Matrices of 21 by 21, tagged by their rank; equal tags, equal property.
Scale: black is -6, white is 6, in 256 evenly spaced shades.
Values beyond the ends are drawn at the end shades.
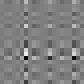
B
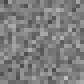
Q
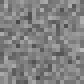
Q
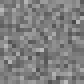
Q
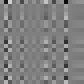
B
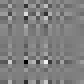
B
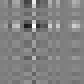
B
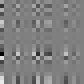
B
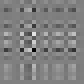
B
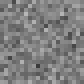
Q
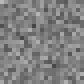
Q
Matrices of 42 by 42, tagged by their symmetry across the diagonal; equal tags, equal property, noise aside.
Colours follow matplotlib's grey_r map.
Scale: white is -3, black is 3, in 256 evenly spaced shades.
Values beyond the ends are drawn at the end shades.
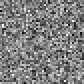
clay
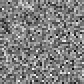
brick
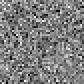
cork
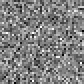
clay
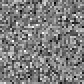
clay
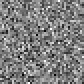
clay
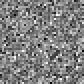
cork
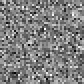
brick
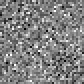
cork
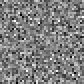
brick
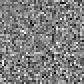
brick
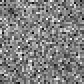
cork
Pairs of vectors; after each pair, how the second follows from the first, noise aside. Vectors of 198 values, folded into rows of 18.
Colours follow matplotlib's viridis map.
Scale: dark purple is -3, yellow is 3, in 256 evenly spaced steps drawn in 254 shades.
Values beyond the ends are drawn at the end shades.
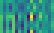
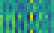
copied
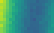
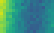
copied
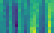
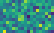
shuffled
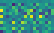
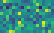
shuffled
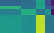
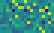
shuffled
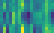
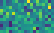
shuffled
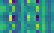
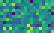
shuffled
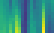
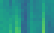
shrunk
